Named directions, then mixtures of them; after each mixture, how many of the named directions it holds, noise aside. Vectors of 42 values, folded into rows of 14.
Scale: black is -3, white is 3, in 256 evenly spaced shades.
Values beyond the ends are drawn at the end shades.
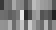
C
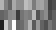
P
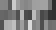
two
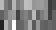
one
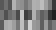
two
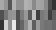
one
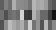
two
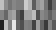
two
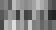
two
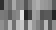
one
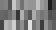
two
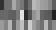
one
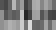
one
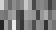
two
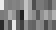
two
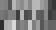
two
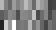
one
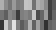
one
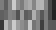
two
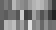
two
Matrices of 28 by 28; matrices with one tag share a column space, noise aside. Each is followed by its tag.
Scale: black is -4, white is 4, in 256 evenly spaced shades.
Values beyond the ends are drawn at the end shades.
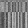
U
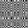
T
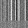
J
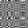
T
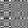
T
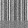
J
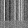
J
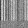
J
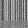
J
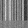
J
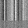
J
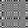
T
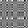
T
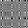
T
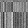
U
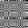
T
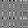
T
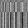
U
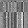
U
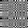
T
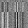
U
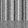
J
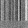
J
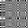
T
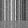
J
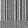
J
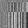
U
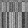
U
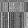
U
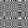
T
